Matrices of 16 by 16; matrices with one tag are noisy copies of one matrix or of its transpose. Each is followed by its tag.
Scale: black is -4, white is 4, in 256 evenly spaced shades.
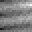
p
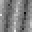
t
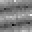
t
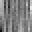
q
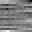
q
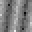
t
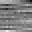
q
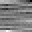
q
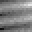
p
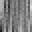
q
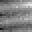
p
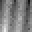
p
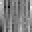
q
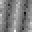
t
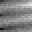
p
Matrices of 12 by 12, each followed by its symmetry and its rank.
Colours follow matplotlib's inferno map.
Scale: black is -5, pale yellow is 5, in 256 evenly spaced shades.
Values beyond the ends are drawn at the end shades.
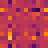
antisymmetric, rank two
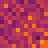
symmetric, full rank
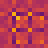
symmetric, rank two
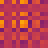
symmetric, rank one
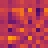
antisymmetric, rank two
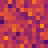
neither, full rank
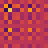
symmetric, rank one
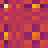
symmetric, rank one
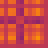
symmetric, rank one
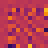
antisymmetric, rank two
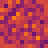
symmetric, full rank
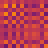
symmetric, rank one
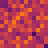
symmetric, full rank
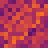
symmetric, full rank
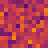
neither, full rank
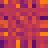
antisymmetric, rank two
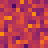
neither, full rank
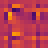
antisymmetric, rank two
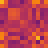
symmetric, rank two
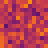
neither, full rank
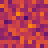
neither, full rank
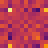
symmetric, rank two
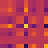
symmetric, rank one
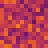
neither, full rank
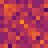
symmetric, full rank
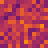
symmetric, full rank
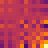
symmetric, rank two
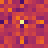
symmetric, rank two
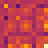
symmetric, rank two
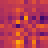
antisymmetric, rank two
